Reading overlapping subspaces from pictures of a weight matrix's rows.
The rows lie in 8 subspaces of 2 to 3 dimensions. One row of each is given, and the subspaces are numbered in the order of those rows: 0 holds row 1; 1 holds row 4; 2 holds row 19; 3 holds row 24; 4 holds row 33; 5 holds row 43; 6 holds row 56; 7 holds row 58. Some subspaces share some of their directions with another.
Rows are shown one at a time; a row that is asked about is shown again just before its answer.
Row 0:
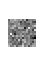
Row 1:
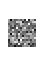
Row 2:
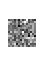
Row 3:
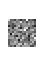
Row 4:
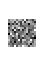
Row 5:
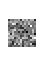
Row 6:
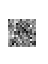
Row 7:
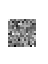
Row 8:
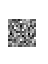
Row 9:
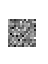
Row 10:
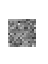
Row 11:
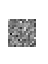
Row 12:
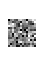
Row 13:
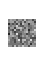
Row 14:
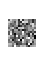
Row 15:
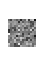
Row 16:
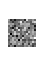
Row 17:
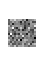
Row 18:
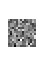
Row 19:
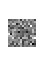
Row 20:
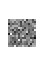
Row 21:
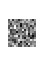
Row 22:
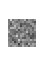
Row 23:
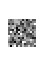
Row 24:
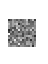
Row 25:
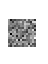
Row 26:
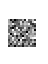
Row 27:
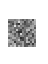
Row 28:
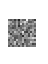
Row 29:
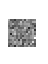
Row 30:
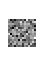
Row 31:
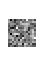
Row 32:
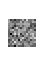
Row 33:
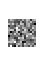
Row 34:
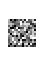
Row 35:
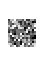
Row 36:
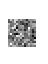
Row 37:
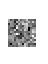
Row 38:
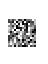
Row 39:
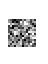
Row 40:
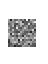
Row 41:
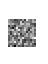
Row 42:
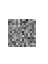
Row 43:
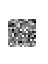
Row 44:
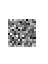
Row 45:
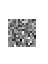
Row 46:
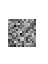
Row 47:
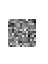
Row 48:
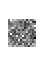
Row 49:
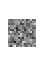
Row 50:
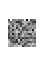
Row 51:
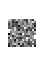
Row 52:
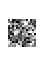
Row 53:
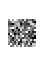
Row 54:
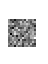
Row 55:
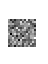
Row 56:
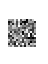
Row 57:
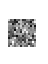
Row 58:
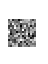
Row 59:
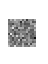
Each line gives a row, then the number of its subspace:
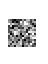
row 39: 0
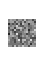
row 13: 1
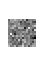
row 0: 3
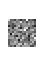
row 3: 5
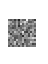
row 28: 6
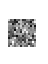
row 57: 2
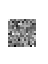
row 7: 3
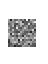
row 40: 0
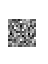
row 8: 7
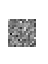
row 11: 5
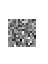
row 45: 6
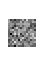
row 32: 2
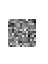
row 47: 5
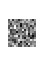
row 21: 7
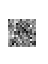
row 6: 2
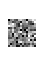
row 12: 5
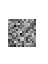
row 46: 2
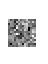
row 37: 1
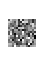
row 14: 6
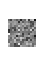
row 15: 3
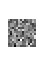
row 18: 6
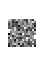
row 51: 3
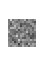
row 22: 7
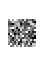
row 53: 5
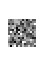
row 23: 4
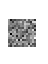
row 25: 4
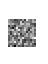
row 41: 4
